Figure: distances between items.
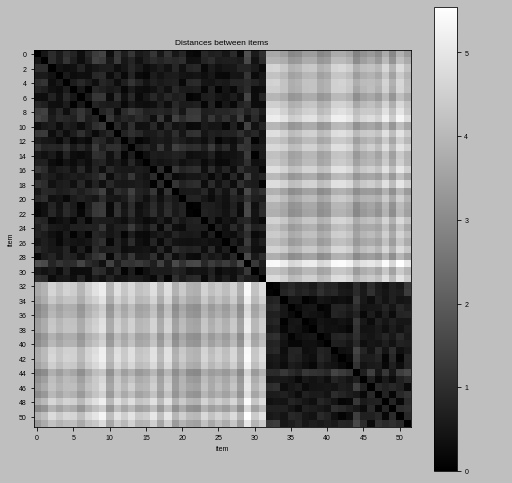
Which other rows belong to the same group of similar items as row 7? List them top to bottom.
0, 1, 2, 3, 4, 5, 6, 8, 9, 10, 11, 12, 13, 14, 15, 16, 17, 18, 19, 20, 21, 22, 23, 24, 25, 26, 27, 28, 29, 30, 31
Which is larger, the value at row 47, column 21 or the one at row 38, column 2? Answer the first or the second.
the second
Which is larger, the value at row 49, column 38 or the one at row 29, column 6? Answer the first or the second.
the second
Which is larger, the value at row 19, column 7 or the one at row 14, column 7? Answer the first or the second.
the first
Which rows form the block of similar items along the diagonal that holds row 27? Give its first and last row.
0 to 31
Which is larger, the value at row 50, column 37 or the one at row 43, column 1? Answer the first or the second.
the second
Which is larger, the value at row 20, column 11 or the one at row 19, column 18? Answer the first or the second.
the second
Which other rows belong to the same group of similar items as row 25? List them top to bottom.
0, 1, 2, 3, 4, 5, 6, 7, 8, 9, 10, 11, 12, 13, 14, 15, 16, 17, 18, 19, 20, 21, 22, 23, 24, 26, 27, 28, 29, 30, 31
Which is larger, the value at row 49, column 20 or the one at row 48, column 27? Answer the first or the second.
the second
